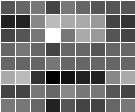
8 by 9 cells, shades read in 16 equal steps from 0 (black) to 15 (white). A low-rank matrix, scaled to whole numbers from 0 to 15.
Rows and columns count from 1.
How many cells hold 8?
3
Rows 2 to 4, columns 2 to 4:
2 8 11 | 5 7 15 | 7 6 4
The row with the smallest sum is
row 6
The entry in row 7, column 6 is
7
